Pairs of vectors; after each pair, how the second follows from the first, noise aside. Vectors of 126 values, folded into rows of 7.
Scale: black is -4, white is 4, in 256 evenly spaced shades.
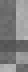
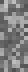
shuffled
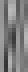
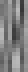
reversed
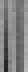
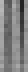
reversed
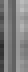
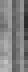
reversed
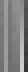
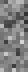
shuffled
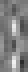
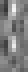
reversed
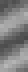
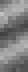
reversed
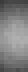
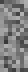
shuffled
